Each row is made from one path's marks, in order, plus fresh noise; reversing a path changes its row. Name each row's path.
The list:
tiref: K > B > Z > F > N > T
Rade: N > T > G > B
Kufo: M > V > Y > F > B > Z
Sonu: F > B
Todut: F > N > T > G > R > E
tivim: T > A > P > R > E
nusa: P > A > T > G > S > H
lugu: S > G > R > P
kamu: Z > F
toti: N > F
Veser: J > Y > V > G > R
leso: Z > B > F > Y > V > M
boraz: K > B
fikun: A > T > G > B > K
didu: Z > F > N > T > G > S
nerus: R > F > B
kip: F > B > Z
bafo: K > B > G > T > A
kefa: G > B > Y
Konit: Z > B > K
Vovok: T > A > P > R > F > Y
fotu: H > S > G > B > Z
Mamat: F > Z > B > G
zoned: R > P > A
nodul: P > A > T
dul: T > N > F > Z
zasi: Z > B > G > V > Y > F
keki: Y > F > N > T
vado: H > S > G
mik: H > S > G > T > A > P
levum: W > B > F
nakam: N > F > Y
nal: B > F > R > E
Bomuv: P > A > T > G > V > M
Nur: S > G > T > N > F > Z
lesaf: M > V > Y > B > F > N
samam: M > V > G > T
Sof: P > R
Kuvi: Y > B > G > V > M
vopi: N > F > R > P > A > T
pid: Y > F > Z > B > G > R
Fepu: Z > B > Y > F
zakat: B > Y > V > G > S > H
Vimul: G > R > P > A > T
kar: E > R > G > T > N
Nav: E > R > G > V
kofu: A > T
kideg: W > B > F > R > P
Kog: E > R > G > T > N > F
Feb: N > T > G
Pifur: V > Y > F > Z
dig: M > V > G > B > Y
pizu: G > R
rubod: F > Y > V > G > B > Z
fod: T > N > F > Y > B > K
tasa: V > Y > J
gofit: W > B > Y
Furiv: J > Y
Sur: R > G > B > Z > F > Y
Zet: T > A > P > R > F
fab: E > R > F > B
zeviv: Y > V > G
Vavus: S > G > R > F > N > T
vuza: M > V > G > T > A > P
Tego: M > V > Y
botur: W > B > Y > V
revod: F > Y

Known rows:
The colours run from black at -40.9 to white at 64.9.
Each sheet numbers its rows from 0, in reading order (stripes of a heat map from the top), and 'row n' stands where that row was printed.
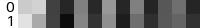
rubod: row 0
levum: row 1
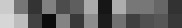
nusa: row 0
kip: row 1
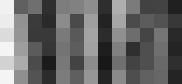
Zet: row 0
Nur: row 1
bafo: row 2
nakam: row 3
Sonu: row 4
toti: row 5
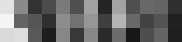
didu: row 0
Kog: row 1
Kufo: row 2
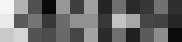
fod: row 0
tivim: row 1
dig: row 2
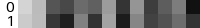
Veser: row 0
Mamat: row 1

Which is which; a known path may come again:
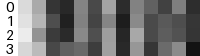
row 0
fikun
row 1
kamu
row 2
Nur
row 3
zeviv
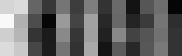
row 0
leso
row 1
fod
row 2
Mamat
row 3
gofit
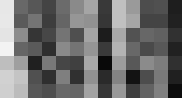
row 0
Vimul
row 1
tivim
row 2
didu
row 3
Kog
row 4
vado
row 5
zasi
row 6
Veser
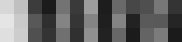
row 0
boraz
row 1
Pifur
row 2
botur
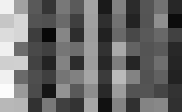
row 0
nakam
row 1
dig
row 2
Konit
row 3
Vavus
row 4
rubod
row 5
kar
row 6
dul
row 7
zakat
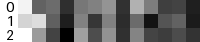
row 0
Zet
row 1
Kufo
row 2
tiref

